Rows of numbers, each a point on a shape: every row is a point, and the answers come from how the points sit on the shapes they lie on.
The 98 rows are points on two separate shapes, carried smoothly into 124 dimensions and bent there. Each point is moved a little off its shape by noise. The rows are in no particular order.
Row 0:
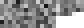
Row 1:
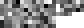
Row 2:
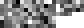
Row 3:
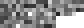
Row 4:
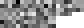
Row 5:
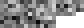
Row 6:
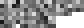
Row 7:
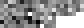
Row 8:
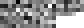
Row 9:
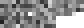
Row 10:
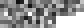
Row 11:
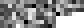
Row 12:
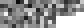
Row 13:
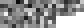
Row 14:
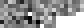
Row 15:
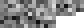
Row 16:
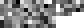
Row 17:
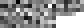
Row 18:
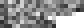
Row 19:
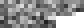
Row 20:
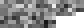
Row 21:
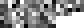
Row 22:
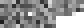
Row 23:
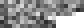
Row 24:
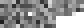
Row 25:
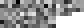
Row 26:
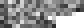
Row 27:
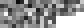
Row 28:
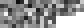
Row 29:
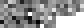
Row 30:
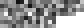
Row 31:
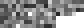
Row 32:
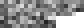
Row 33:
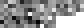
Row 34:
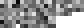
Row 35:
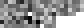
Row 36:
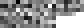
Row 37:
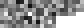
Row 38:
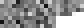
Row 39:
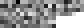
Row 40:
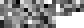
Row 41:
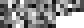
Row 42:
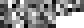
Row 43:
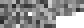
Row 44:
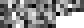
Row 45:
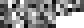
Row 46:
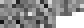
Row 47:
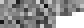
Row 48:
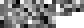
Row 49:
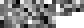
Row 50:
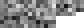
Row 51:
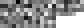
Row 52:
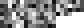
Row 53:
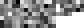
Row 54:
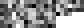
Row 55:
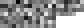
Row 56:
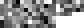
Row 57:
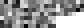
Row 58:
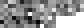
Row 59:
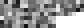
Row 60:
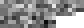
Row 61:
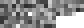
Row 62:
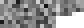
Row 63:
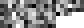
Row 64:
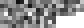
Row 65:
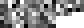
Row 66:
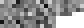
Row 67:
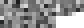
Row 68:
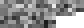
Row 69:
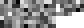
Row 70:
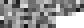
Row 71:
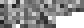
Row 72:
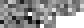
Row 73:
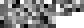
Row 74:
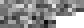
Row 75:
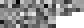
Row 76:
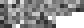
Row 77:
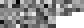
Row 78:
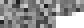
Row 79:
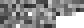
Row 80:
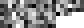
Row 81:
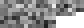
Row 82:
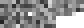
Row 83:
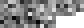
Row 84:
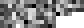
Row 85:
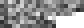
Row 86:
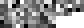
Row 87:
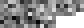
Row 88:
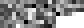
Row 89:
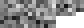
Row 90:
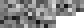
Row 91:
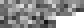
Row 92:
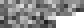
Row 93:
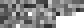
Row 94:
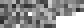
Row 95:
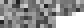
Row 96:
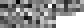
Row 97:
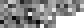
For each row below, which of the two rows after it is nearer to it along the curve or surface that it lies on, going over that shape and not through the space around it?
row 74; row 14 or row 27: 14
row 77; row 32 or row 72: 32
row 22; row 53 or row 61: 61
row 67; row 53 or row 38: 38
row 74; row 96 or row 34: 34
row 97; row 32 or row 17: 32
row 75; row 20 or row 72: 20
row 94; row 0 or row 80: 0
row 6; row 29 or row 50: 50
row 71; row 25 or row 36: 25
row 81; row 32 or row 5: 5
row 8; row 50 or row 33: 33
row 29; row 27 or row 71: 27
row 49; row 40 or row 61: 40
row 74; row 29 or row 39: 29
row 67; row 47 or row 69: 47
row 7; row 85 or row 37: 37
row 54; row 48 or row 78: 48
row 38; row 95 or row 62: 62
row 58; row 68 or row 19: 68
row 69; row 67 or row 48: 48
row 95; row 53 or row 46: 46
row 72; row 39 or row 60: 60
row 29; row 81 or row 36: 81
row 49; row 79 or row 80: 80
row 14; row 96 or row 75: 96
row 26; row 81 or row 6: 6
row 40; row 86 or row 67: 86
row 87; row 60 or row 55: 60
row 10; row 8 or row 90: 8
